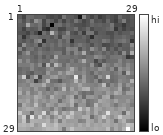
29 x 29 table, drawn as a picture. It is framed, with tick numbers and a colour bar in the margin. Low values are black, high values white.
The values follow a bell shape. The texture is fine-grained noise. No regular stripes run through it. The field climbs toward the bottom.
